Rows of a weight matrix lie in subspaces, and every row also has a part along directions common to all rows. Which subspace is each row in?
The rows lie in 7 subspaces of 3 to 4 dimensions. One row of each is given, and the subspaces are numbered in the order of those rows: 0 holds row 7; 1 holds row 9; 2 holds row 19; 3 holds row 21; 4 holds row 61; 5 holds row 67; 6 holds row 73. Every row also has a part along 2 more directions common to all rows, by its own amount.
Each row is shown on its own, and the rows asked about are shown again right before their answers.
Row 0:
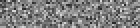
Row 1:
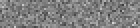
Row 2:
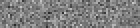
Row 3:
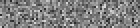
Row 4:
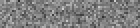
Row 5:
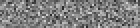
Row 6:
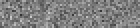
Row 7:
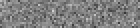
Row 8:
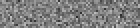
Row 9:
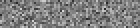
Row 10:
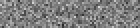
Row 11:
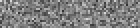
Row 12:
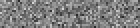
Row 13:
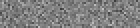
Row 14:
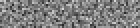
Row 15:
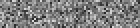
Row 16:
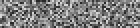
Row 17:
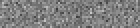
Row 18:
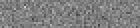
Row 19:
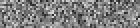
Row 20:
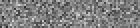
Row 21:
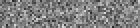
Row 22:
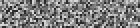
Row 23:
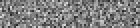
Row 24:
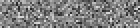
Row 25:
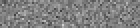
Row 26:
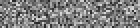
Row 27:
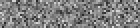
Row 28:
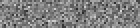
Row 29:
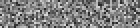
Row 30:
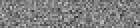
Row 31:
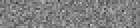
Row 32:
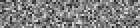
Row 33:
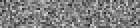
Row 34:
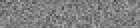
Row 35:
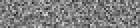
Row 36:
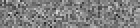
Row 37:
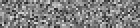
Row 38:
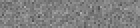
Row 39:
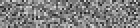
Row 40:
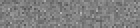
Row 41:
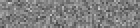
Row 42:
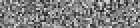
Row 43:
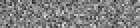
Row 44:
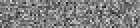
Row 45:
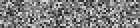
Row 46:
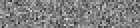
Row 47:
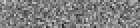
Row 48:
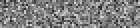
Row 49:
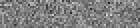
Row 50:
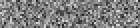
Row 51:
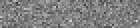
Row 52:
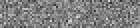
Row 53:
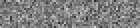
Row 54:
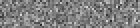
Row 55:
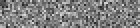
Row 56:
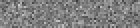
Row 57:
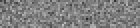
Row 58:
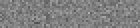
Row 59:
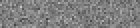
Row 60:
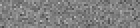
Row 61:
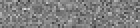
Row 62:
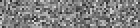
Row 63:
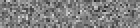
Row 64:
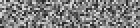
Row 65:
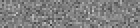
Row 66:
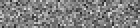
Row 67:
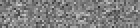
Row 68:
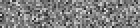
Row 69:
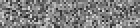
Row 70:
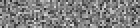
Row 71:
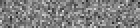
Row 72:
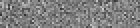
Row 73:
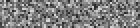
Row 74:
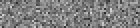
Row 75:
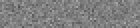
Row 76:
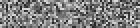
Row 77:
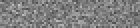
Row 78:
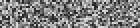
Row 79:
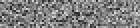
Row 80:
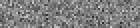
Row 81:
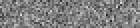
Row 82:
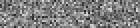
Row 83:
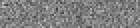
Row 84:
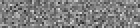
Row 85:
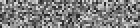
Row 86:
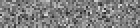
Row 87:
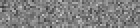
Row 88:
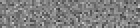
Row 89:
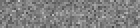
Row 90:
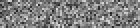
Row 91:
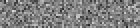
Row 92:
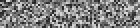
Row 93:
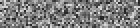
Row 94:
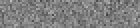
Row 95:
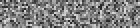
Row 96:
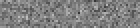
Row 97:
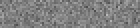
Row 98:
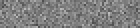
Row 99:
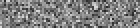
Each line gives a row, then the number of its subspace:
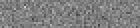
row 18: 5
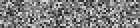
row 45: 2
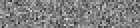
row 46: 0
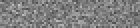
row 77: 5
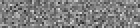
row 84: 1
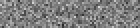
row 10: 3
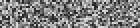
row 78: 6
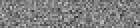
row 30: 1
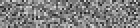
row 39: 1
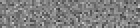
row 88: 1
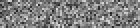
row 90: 0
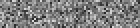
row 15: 3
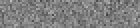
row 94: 2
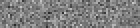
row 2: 3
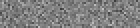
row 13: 4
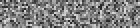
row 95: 0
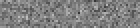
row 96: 6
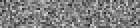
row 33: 3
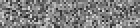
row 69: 3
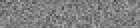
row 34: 0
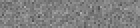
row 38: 5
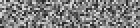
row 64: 1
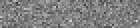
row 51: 4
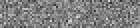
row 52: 4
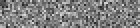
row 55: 4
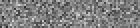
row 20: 5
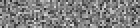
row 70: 0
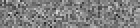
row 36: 5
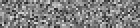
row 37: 3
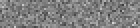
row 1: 4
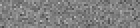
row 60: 3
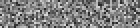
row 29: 6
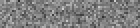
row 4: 2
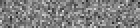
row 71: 0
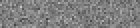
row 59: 3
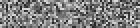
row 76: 4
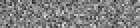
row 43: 3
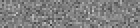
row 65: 5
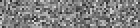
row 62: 6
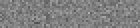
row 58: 1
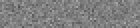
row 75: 5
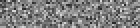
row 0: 4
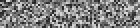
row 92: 0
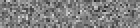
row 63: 6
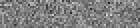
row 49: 2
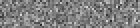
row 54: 2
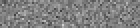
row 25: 3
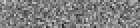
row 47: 3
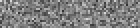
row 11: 6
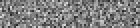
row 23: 1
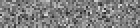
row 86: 6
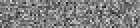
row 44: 0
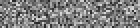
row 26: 1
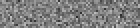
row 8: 1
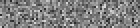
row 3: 0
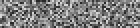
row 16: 1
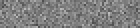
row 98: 4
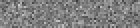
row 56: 5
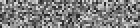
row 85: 4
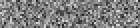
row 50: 4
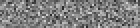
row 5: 0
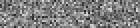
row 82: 5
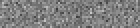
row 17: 2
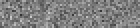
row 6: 3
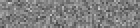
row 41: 0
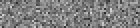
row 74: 1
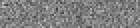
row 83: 2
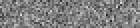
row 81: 2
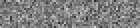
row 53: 6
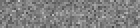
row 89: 2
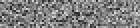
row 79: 5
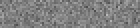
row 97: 2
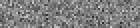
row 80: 3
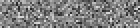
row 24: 6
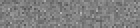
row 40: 1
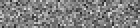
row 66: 4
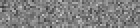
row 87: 2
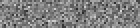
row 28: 3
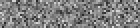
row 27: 4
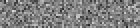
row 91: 4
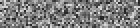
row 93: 0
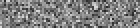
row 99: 6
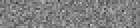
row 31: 1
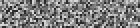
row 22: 1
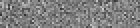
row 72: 4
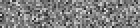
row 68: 3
